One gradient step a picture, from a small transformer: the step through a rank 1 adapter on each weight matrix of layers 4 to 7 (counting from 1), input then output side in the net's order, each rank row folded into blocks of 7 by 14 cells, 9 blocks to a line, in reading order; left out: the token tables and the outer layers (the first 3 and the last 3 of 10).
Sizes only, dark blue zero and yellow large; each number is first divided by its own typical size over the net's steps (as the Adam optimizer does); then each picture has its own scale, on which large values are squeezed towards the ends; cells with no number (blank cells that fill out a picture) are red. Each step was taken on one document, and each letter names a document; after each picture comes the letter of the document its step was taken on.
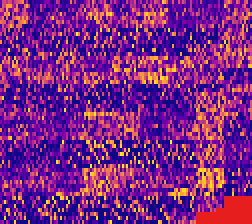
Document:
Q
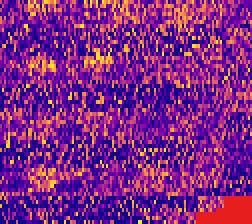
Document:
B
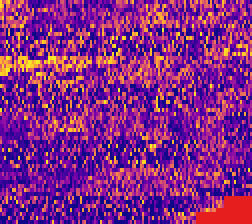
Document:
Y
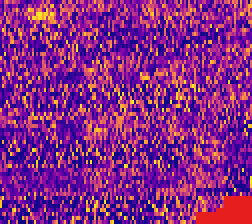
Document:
Y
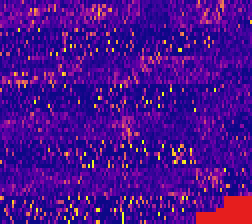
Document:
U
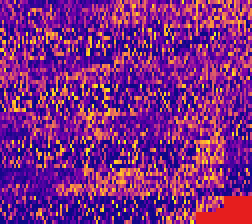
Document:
Y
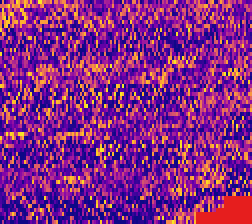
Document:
B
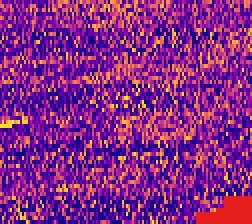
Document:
Q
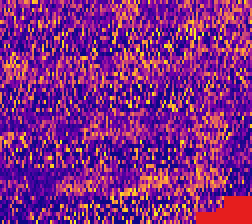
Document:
B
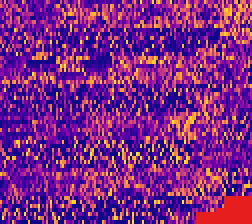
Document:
Q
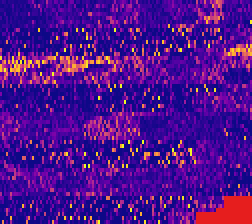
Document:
U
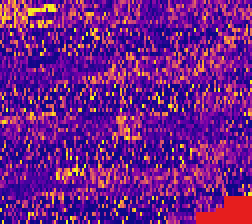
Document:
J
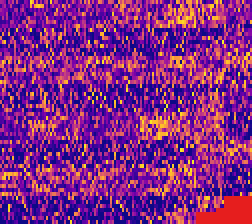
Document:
Y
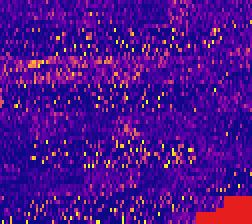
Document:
U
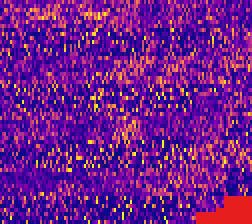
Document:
J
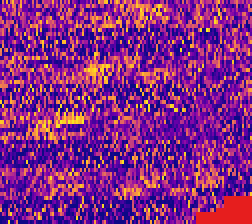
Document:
B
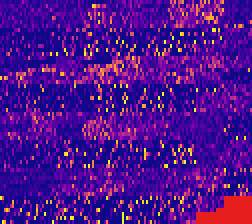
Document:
U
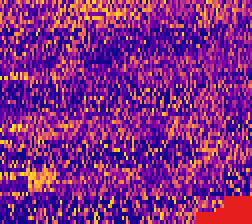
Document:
Y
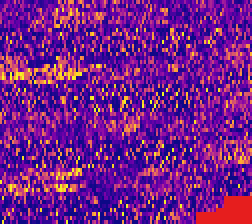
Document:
J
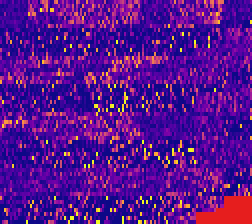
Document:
U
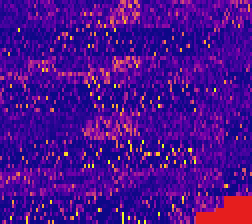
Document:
U
